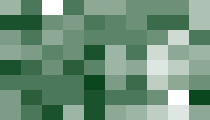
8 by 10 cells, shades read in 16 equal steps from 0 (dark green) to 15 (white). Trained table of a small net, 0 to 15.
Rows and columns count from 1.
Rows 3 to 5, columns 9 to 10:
12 4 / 8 9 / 11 8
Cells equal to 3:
4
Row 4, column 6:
9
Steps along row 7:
down up same down up same up up down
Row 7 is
7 2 4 4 1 4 4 6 15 0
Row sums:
76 46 62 69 66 51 47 71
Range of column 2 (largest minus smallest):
6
